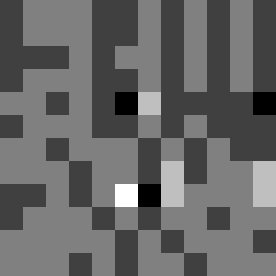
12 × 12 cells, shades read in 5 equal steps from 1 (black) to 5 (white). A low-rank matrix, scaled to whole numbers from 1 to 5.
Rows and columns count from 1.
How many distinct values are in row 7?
2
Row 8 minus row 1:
1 0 0 -1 1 1 -1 2 -1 1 0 2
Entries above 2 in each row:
6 6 5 6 4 5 7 9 8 8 9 9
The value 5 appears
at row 9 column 6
